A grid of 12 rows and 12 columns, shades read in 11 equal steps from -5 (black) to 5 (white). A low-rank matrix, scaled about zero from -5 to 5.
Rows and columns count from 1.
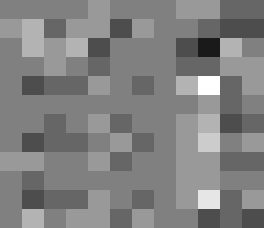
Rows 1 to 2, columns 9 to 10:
1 1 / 0 -1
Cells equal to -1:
28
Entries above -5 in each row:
12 12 12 12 12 12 12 12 12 12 12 12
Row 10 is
0 -1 0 0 0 0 0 0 1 1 0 0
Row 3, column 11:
2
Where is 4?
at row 11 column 10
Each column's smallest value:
0 -2 -1 -1 -2 -2 -1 0 -2 -4 -2 -2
